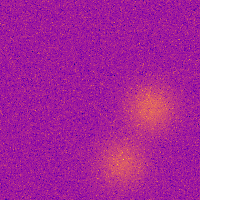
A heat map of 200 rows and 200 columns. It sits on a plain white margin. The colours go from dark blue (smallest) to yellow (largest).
No single row or column stands out from its neighbours. The halves do not mirror each other. There are two bumps.
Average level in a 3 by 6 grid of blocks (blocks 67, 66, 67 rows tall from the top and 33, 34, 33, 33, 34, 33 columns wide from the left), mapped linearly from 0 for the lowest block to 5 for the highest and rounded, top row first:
000000
000151
001420
